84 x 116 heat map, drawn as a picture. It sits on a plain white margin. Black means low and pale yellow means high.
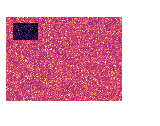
In the top left lies a patch that is lower than the rest. No row or column stands out. Neither half mirrors the other. The top left is the ninth with the lowest average.
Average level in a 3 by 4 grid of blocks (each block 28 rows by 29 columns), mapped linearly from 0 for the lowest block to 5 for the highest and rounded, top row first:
0 4 5 5 / 5 5 5 5 / 5 5 5 5
